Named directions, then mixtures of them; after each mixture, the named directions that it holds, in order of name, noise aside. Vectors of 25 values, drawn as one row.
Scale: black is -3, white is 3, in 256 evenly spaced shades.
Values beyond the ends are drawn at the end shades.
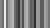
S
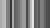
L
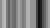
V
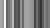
L, S, V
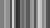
L, S, V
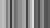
L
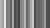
L, S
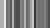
L, S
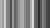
L, V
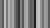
S, V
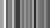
L, S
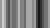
V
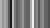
L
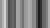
V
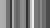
L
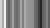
L, S, V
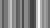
L, S, V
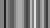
S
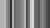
L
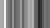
L, S, V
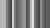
L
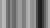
V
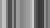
L, V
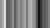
L, V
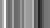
L, S, V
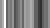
L, S, V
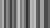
L, S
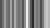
L, S, V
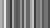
L, S
